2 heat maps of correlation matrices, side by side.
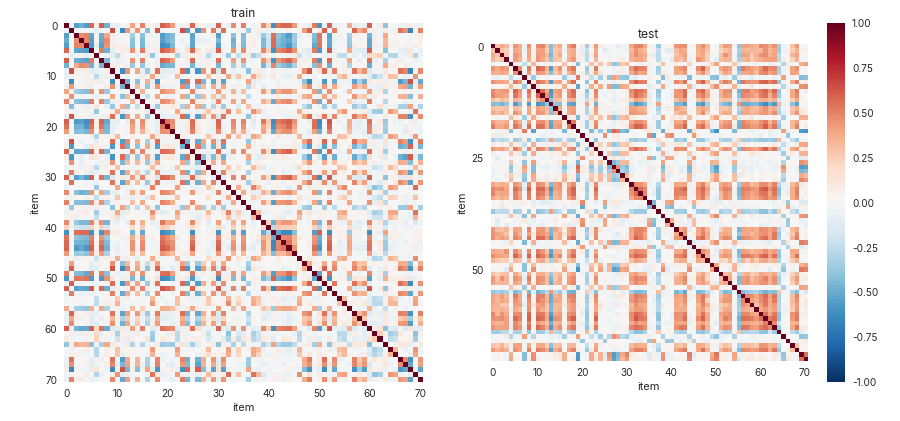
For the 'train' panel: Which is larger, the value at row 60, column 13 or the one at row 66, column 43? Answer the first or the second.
the first
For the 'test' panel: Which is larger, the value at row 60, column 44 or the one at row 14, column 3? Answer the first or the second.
the second
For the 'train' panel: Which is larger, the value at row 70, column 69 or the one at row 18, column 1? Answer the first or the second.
the second
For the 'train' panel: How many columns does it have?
71
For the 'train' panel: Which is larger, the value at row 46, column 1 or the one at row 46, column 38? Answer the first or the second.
the second
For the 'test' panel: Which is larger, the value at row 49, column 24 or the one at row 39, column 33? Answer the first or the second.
the first
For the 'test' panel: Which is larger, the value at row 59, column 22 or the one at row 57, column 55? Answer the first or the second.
the first
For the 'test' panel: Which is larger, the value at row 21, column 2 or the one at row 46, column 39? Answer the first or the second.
the second
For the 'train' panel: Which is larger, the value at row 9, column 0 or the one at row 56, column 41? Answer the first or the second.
the first
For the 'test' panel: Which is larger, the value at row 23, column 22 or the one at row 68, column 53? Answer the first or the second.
the second
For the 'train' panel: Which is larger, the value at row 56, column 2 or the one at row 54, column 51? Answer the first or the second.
the second
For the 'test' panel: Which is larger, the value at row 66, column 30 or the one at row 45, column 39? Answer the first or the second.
the second
